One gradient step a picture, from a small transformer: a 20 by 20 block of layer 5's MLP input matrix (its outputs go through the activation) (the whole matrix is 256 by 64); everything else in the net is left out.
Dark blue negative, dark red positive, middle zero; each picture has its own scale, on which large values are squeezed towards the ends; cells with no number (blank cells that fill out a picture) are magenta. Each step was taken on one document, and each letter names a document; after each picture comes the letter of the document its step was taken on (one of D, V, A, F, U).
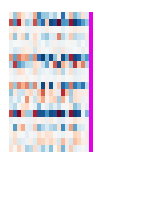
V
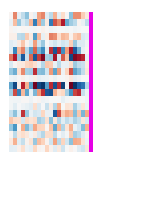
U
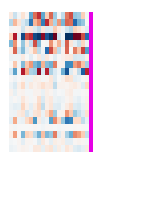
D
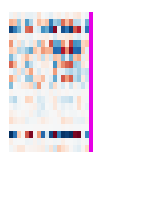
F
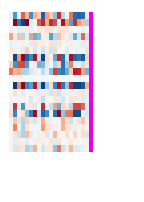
V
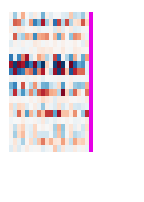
V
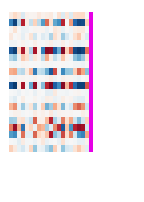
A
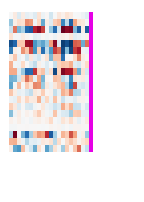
F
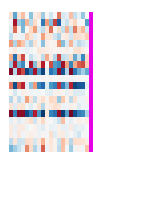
V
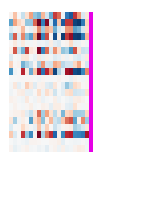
D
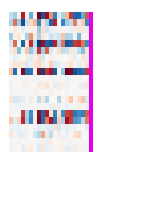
D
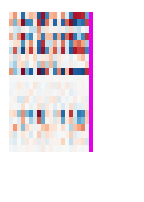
D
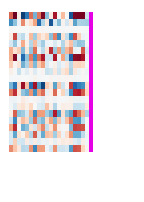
U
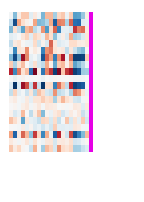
U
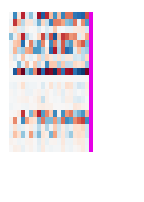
D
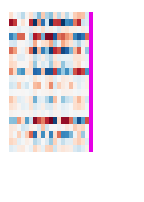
A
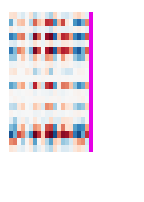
A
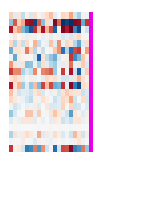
F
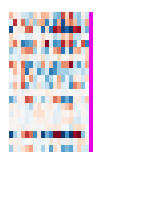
F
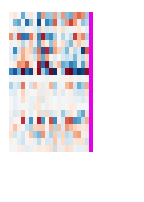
D
